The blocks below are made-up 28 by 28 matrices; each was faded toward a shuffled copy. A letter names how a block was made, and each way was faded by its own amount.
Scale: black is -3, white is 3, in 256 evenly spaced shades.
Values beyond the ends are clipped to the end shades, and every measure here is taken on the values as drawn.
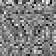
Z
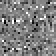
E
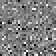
E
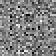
Z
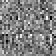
Z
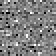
E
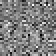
Z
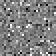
E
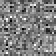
Z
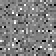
E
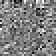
Z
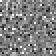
E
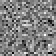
Z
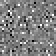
E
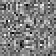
Z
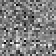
Z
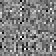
Z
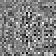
Z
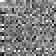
Z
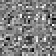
Z
